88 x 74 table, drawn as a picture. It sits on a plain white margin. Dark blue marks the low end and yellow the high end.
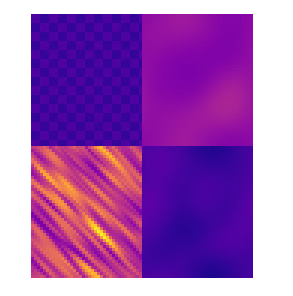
The table splits into 2 rows of 2 panels. Panel 1,1: very low, checkered, faint in contrast. Panel 1,2: low, smooth, faint in contrast. Panel 2,1: middling, slanting down to the right, strong in contrast. Panel 2,2: very low, smooth, faint in contrast.
